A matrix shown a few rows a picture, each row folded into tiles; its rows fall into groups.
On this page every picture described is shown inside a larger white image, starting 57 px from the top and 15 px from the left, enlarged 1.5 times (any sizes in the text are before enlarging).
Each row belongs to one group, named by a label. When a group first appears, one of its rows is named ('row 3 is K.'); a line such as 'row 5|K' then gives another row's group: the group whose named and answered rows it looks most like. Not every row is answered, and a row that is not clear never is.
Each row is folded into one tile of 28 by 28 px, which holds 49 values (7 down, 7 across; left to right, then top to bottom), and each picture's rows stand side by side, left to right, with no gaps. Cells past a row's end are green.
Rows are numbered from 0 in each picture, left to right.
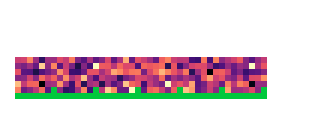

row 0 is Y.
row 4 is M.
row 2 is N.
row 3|N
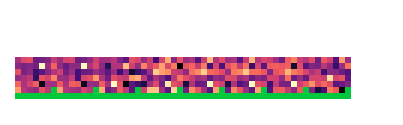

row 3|N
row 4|N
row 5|N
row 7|Y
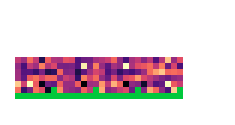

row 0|Y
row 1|Y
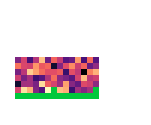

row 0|N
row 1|M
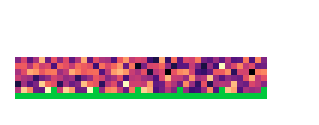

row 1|N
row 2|N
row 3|M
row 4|Y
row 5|M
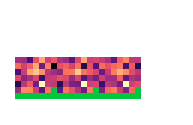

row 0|N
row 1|N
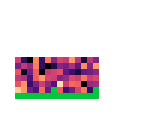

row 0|M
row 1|Y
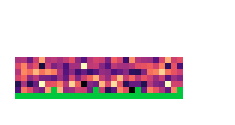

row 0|N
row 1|Y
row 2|Y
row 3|N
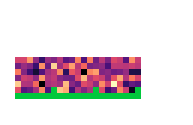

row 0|Y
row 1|M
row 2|Y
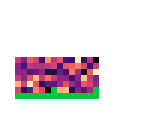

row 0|Y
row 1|M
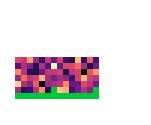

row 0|Y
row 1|M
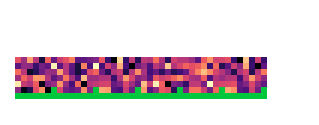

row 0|Y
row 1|Y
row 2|M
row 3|Y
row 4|N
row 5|M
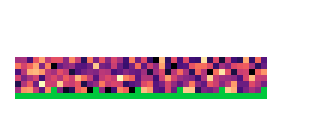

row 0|N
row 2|Y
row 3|M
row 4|M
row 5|M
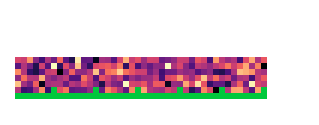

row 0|Y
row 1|M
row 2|N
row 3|Y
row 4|Y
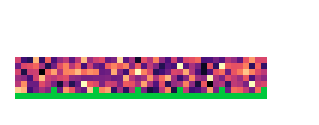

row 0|M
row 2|M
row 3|Y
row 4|Y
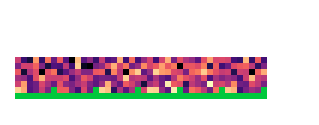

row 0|M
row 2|M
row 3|N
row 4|N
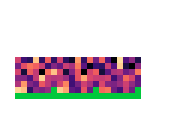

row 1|M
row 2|M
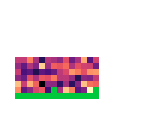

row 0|Y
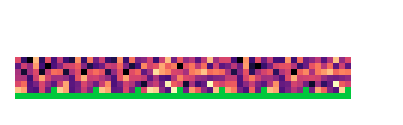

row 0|M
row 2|M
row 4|N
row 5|M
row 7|N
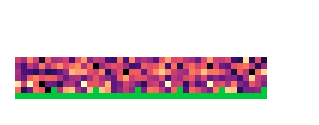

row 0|Y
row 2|M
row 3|N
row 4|N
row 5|M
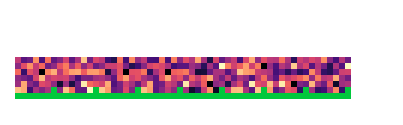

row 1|N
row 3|M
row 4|Y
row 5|N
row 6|Y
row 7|Y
